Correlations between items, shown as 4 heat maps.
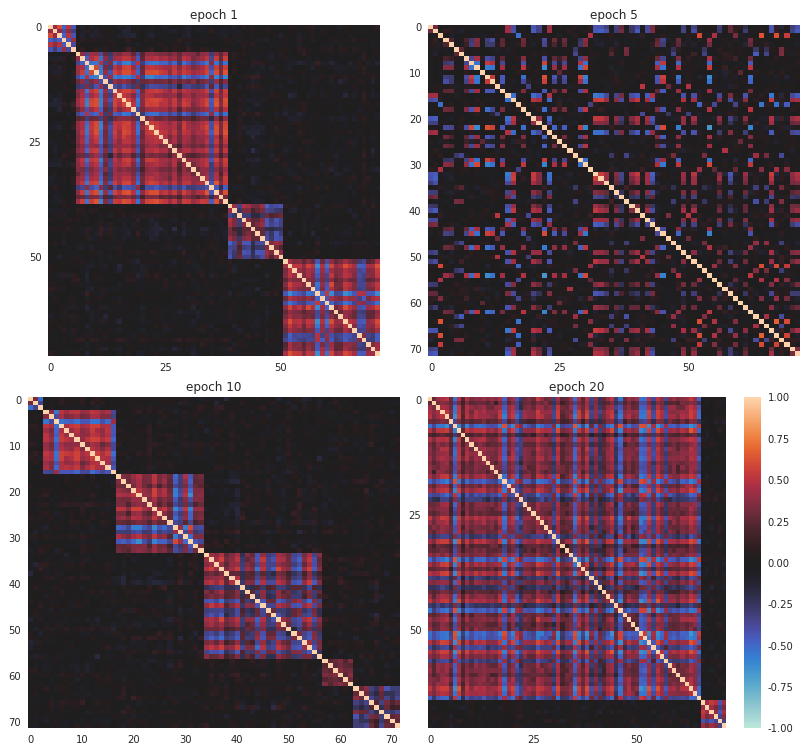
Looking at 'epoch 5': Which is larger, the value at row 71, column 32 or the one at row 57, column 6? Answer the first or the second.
the first
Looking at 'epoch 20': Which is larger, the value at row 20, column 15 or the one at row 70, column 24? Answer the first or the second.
the first
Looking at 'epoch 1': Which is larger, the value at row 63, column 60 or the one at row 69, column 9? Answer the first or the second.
the second
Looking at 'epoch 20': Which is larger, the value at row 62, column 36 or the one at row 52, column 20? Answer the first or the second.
the first
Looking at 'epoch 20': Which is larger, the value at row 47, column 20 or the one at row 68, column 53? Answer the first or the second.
the first
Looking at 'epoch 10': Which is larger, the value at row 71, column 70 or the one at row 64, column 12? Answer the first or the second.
the first
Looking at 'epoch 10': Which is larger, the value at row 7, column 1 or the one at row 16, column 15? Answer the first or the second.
the first
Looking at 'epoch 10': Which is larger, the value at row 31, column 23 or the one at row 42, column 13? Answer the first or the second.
the second
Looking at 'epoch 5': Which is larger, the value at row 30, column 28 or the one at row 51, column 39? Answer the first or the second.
the second
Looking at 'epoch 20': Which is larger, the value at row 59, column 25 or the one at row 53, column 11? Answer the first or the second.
the second
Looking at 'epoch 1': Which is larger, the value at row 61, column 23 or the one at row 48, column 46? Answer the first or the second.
the first
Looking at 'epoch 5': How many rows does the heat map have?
72
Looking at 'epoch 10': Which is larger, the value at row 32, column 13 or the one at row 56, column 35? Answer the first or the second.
the second
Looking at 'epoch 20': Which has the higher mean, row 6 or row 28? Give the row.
28
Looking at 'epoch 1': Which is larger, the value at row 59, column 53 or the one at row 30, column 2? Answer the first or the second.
the first
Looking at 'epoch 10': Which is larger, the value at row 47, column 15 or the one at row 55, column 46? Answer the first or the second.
the second
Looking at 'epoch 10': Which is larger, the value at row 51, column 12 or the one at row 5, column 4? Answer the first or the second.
the first
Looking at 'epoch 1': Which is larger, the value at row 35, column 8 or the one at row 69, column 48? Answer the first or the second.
the first
